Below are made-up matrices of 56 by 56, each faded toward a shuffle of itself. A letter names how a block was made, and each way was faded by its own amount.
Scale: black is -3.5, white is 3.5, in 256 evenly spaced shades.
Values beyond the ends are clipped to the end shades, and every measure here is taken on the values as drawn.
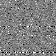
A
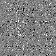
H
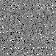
H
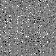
H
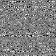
A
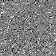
H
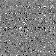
H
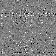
H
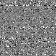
A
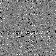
H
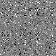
H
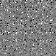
H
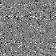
H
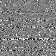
A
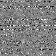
A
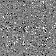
H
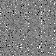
H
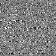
A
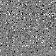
H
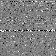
A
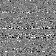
A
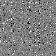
H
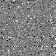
H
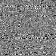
A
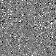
H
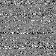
A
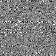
A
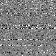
A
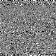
A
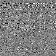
A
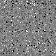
H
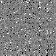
H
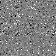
H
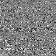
A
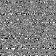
A
